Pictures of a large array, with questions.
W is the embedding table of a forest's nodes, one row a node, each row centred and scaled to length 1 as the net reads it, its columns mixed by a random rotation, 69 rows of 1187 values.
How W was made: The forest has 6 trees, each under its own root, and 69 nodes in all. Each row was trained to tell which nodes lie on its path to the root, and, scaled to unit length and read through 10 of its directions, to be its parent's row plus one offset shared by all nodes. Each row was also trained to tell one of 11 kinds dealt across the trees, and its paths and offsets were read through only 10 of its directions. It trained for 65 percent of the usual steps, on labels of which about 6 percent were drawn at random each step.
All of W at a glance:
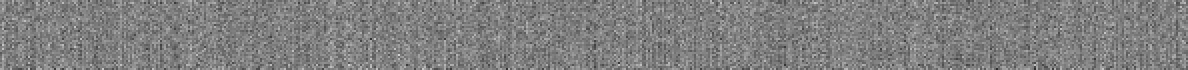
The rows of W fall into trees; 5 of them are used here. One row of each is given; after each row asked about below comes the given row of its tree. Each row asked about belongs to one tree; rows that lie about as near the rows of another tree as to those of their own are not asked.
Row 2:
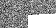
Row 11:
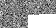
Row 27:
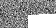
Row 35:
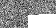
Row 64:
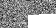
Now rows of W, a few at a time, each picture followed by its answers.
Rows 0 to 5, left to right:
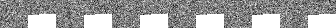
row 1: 64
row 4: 2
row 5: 35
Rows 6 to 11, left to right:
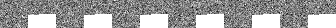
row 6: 11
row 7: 27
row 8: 27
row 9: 64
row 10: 27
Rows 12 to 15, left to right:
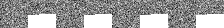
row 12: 2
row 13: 35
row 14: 2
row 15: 11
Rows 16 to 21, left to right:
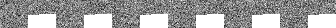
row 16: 11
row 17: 64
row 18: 64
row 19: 11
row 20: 64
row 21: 35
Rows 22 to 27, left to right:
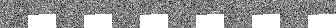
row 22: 35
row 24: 27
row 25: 35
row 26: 64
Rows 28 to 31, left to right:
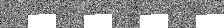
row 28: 27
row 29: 2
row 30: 35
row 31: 27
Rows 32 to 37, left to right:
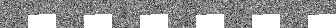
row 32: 35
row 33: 27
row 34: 64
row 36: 11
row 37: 27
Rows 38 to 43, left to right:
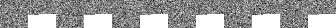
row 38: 11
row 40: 64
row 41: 27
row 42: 2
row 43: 11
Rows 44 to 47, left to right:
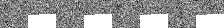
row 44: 27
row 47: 64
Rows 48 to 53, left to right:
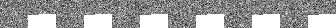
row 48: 27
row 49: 27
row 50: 35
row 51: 2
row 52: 11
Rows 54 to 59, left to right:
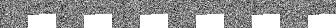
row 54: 2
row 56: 64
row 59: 2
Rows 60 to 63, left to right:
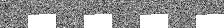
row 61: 64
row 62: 27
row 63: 11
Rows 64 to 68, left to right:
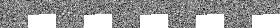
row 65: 2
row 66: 27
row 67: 2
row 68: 35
